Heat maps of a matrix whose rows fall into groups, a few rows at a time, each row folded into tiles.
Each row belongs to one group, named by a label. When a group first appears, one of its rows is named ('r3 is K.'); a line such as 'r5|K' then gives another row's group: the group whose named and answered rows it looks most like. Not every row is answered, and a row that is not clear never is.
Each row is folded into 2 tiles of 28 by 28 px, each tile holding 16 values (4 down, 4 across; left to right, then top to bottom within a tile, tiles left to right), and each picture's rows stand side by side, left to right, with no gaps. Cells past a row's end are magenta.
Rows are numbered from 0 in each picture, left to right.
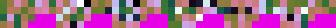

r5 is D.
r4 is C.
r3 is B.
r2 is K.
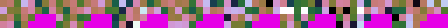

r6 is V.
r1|K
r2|V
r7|B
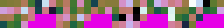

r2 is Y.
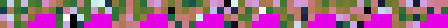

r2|B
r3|B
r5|Y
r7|K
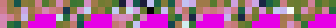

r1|D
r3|Y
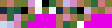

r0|C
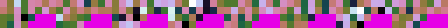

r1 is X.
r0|K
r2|Y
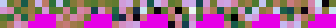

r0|K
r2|Y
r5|C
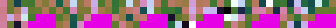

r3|V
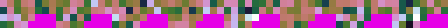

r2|X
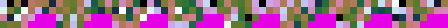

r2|B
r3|C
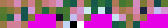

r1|V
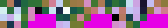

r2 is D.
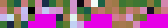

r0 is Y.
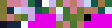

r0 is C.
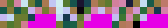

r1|X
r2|D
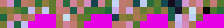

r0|V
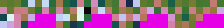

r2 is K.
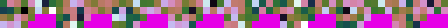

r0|C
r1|Y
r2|X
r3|C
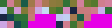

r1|X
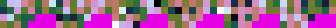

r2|C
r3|C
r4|K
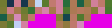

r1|K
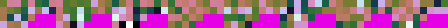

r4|D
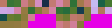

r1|C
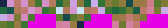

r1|D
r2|C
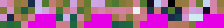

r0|X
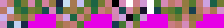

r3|C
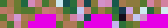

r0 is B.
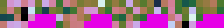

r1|K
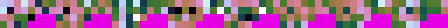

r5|V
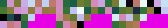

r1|D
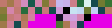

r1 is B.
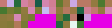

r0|V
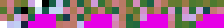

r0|C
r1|K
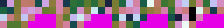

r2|D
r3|Y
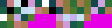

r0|K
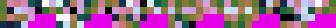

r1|X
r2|D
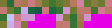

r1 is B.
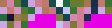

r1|V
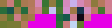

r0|C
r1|Y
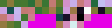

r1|Y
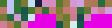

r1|Y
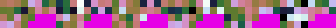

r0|C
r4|V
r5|B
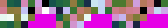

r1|B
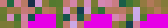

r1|Y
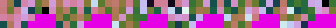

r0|D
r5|C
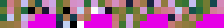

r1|V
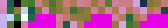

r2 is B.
